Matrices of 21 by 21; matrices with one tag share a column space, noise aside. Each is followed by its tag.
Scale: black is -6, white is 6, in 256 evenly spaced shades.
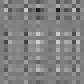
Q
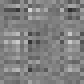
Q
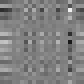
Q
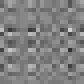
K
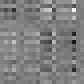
Q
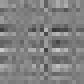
K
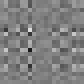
K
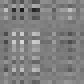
Q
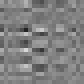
K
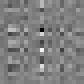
K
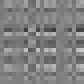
K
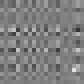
K
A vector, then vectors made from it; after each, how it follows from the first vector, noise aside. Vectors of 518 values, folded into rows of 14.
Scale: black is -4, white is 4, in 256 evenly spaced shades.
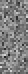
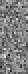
sign-scrambled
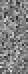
copied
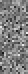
wrapped around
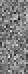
wrapped around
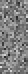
copied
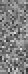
wrapped around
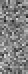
sign-scrambled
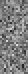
wrapped around
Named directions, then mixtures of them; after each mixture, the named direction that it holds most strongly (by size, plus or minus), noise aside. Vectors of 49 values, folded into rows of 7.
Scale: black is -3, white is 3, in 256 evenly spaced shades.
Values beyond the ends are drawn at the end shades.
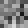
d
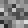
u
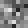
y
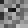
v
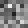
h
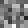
d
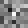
y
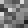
v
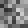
d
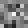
d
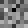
v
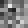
h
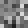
d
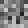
d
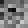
v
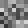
u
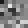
h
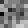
v
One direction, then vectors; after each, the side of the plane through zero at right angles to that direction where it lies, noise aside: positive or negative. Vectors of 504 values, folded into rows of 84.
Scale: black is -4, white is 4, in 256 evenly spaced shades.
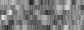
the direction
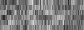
negative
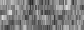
positive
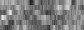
positive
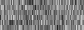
positive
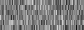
negative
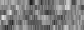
positive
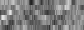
positive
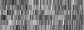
negative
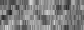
negative
